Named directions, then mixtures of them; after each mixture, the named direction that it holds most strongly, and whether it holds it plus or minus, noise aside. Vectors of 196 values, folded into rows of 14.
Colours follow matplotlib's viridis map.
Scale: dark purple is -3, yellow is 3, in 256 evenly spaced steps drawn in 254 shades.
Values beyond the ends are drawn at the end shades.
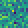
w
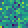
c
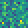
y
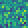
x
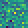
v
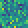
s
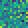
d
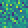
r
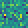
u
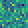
s, plus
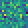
u, plus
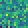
x, plus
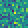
w, minus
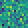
s, minus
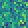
x, plus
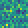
x, minus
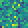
c, minus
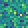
d, plus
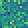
s, plus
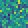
w, minus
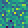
v, plus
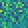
r, plus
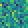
y, minus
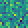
y, minus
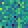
c, plus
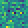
v, minus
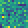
s, plus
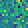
w, minus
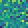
d, minus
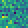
w, plus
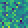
y, minus
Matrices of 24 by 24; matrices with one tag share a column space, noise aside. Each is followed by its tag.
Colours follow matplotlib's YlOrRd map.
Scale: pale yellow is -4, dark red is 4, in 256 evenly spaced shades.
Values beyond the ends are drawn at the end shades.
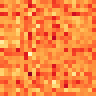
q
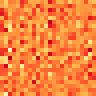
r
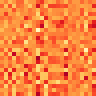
r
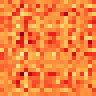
q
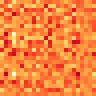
q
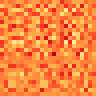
q
